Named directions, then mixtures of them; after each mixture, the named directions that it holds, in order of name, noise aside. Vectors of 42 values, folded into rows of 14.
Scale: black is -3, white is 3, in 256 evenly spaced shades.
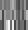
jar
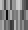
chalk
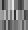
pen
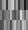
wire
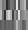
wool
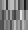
wire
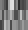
jar, pen, wire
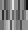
chalk, jar, wire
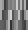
chalk, jar, wool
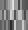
chalk, pen, wire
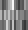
jar, pen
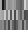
pen, wire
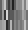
chalk, jar, pen
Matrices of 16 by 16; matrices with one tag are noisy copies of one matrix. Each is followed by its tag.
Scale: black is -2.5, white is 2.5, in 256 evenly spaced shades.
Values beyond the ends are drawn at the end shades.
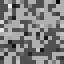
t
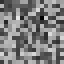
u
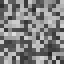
t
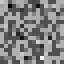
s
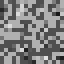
t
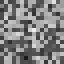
t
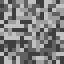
t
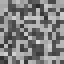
s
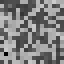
u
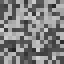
t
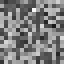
u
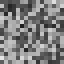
u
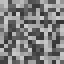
s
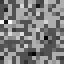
t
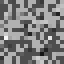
t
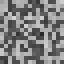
s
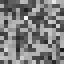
u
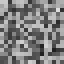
s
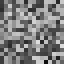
t
